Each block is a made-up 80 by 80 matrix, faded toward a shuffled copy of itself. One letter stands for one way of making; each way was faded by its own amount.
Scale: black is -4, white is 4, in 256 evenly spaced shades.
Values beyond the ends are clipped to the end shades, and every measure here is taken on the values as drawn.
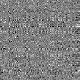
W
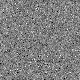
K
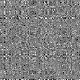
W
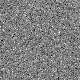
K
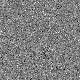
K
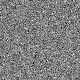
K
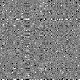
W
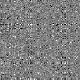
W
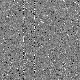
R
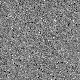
K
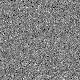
K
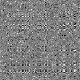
W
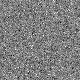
K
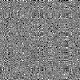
W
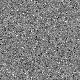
K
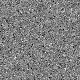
K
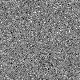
K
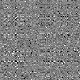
W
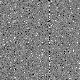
R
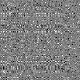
W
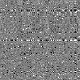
W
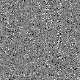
R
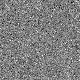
K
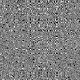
W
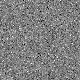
K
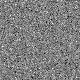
K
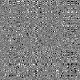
W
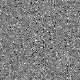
R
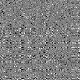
W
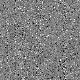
R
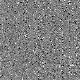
R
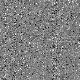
R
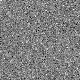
K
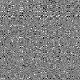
W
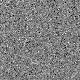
K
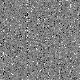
R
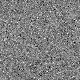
K
